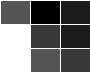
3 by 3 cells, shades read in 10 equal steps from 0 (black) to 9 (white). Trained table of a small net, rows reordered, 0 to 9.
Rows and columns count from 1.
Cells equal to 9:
2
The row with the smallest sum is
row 1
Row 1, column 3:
1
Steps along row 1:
down up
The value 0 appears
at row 1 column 2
